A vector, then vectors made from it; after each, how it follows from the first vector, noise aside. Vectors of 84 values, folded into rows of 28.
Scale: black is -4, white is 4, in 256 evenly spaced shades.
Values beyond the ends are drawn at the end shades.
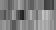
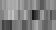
reversed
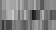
reversed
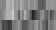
reversed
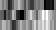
scaled up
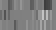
partly zeroed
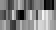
scaled up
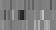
partly zeroed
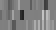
partly zeroed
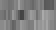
shrunk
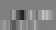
partly zeroed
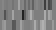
partly zeroed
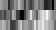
scaled up
